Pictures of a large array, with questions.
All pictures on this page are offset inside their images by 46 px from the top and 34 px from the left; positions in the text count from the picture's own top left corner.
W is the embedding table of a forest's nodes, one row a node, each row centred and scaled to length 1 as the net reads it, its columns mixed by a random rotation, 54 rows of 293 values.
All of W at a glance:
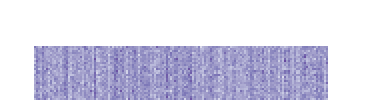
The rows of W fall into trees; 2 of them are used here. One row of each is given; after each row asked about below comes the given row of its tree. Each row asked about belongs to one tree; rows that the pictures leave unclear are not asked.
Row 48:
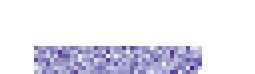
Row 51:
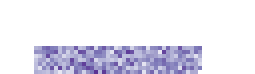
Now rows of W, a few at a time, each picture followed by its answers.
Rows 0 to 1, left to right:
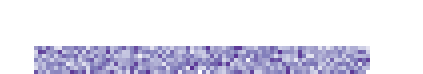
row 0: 48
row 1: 48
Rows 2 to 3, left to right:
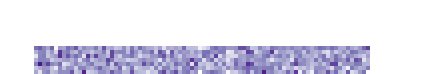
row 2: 48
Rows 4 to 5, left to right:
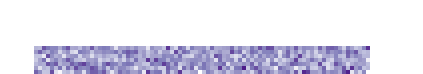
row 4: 51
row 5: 51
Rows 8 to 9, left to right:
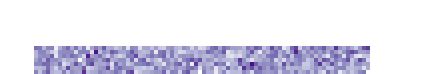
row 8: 48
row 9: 51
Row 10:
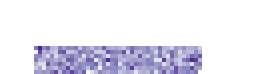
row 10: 48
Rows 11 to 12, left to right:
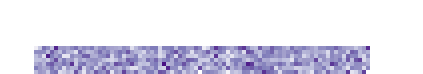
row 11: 51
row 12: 51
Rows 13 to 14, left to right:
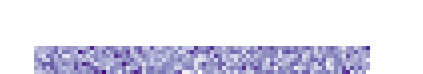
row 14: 51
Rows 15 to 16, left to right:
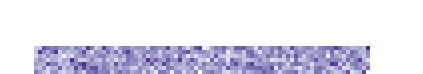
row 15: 51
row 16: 51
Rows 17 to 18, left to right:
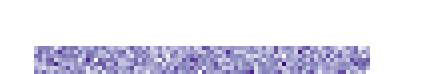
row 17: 48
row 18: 48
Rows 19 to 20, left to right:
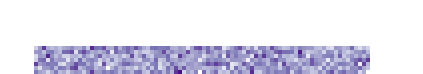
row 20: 48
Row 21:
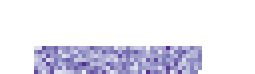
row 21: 51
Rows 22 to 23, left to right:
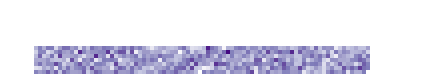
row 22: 48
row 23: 48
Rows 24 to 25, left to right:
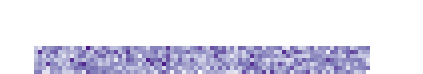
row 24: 51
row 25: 51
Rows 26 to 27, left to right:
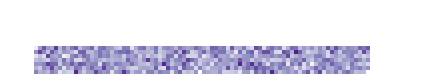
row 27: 51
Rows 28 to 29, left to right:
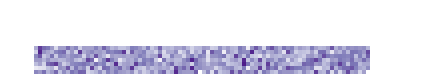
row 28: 48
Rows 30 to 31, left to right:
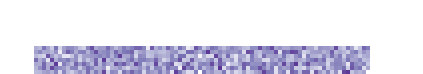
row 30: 51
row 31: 51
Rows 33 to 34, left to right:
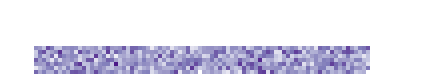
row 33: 48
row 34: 51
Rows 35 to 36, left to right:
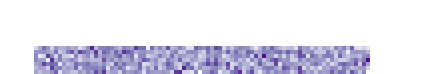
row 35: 51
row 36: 48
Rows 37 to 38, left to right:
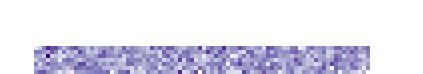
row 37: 51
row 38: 51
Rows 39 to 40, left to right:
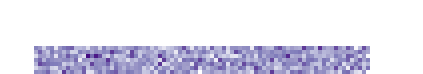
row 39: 48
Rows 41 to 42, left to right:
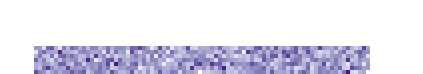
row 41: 48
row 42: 51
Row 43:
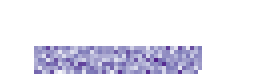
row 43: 51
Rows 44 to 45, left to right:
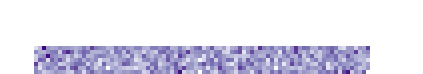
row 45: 51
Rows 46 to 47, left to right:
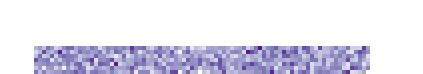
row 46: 48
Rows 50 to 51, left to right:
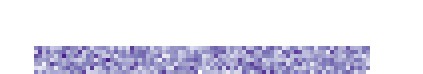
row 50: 48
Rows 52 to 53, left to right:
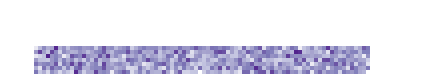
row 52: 51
